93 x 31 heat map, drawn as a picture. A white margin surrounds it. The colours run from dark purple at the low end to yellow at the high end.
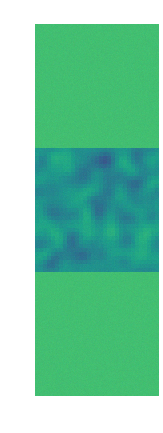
It is made of 3 by 1 panels. Panel 1,1: high, flat. Panel 2,1: middling, blotchy. Panel 3,1: high, flat.
